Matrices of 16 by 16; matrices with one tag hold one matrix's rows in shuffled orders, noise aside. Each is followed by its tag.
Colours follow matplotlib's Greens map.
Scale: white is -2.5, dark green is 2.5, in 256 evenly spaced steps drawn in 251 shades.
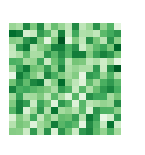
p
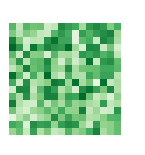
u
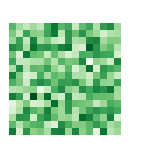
u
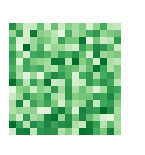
u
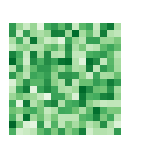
u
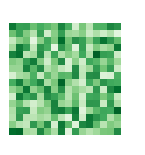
p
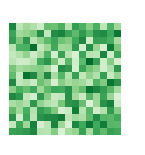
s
